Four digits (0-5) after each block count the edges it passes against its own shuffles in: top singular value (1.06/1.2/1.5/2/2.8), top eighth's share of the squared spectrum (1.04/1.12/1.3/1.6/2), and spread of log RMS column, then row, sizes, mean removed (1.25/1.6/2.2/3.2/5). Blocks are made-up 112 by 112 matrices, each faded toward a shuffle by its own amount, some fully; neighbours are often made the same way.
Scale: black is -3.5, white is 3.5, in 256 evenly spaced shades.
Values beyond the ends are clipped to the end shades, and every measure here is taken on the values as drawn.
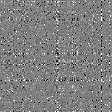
4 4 2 2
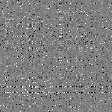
4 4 2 2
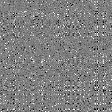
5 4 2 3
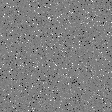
0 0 0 0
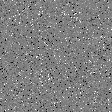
2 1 0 0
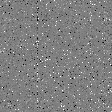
3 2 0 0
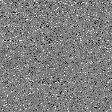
1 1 0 1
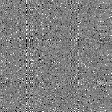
5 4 3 2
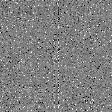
4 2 1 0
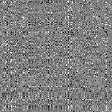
5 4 3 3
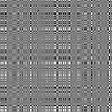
5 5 5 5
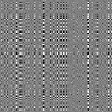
5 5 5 4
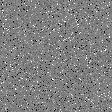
0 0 0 0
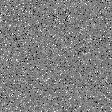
3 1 0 0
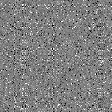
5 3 2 2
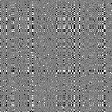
5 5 4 4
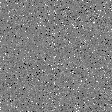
2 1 0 0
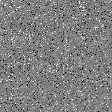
3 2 1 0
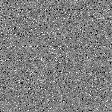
1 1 0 2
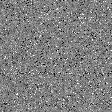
1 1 0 1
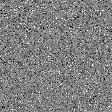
0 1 0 2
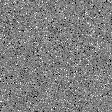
0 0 0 0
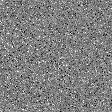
0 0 0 0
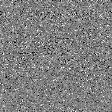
1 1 0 2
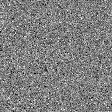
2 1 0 0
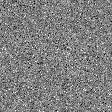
2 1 0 0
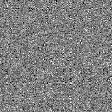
4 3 2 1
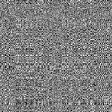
5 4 3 3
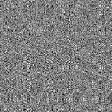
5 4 3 2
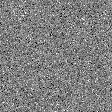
1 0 0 0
